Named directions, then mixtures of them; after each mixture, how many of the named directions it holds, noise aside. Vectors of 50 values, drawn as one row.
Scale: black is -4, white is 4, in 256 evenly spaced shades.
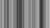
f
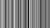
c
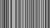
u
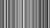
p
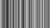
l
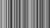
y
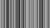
three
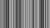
three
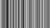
one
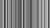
one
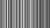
three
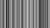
three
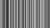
two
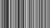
three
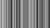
one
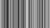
two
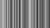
one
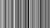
one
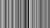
one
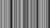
three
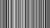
three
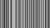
one
